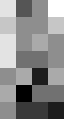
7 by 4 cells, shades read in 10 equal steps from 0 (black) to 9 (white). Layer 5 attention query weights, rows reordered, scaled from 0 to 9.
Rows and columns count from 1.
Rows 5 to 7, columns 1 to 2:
5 6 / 6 0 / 5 2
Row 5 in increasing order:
1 5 6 6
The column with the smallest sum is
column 2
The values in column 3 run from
1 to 6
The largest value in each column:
8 6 6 9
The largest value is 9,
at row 1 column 4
